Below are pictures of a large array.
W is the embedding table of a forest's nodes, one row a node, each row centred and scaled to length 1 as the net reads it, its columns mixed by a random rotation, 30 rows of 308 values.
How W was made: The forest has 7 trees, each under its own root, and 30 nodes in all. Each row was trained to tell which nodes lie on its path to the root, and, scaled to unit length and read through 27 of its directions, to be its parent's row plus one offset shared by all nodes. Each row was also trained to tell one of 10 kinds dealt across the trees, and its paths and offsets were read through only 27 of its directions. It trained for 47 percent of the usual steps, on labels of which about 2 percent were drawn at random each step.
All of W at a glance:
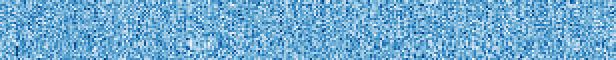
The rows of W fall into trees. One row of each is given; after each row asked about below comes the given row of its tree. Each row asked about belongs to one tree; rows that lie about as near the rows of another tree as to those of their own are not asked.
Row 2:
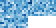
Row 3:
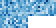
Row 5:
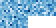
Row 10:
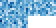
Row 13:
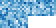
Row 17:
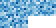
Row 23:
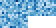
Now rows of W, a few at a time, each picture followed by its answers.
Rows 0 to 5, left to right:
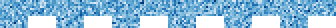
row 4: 17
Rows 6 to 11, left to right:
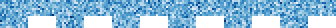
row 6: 10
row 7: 5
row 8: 10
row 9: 13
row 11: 23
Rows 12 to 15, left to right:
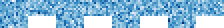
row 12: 10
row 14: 23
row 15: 10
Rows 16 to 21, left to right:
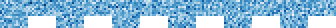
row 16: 13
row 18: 17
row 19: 3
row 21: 2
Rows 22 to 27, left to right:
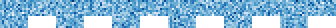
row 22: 2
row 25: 17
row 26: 23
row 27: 13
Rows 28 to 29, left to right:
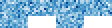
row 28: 13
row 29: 3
